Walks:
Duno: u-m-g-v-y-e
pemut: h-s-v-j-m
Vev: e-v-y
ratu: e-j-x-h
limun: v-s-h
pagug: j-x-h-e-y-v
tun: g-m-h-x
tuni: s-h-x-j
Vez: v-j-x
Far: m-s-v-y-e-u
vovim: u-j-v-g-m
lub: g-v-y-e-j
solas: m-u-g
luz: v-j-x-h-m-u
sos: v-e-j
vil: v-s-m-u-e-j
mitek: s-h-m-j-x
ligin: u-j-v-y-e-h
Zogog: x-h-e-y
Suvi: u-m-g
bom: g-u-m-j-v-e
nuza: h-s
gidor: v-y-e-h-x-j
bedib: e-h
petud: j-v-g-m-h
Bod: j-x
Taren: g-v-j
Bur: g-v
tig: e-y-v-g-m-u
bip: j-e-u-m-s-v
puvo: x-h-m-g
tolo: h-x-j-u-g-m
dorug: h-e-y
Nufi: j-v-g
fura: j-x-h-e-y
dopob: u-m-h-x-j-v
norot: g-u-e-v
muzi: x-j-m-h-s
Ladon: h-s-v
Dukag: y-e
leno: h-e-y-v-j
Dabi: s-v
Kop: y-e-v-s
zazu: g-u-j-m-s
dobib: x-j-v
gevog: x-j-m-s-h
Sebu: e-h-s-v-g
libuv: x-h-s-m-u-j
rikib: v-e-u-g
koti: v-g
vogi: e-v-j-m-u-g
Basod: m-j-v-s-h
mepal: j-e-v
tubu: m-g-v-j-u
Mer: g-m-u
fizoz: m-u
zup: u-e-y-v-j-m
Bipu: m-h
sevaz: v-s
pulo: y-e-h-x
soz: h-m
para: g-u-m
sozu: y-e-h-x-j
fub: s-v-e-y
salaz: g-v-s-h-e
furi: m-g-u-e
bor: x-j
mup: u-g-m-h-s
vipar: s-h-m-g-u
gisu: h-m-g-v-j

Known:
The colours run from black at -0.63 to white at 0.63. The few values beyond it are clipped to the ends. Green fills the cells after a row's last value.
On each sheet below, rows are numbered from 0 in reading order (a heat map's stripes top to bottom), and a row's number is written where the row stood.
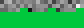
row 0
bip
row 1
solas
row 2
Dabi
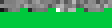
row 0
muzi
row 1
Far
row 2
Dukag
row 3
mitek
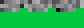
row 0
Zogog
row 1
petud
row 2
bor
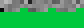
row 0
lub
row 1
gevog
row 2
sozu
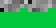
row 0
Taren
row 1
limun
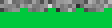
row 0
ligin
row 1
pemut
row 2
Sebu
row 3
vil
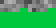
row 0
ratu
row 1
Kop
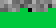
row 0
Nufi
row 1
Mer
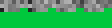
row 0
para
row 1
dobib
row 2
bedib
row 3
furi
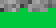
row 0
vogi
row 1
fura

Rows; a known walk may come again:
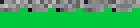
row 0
Vez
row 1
dopob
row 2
bor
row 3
gevog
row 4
norot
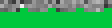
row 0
soz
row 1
sozu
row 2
luz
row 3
Vev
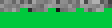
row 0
fub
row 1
zazu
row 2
libuv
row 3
bedib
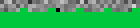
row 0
mepal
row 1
pulo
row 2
Taren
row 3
bip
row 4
pemut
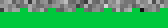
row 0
Duno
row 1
dorug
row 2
Nufi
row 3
Ladon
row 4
salaz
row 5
zup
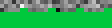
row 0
Dabi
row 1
Basod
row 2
fizoz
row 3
Bod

